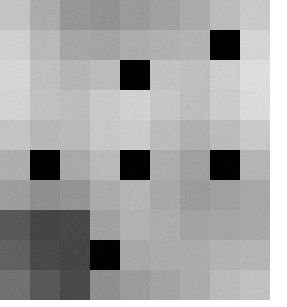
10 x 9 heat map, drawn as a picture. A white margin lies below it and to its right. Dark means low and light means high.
The top right is the roughest part. There are six isolated cells, each far lower than the cells round it. An odd patch, lower than its surroundings, sits in the bottom left. The bottom right is the calmest part.
